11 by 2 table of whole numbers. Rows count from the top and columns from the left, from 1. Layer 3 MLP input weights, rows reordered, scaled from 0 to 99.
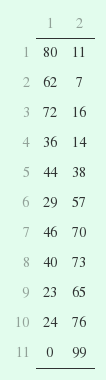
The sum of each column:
456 526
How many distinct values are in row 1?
2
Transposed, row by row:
80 62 72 36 44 29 46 40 23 24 0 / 11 7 16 14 38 57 70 73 65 76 99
